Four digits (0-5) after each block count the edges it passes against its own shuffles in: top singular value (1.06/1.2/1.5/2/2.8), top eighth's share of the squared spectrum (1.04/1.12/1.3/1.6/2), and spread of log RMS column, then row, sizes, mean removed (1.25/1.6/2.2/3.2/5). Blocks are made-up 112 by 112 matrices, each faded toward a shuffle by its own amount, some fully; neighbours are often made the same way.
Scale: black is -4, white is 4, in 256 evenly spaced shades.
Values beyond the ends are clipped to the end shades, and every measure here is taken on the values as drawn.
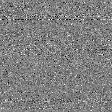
2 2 0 3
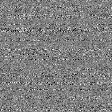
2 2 0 4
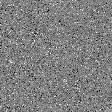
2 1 0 0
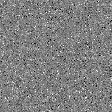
3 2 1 0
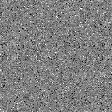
3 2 1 1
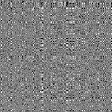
5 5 3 3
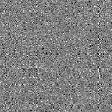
4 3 2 2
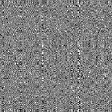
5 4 3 3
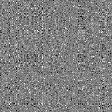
4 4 3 2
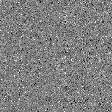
3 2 1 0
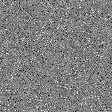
0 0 0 0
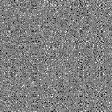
4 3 2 2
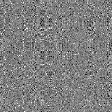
4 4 3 2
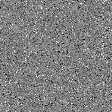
3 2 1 0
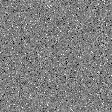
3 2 0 0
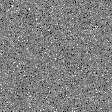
2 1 0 0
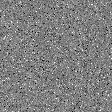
0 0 0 0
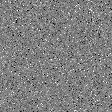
2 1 0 0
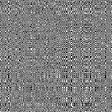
5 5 4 3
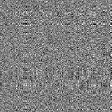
5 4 3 3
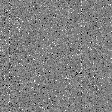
2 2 2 0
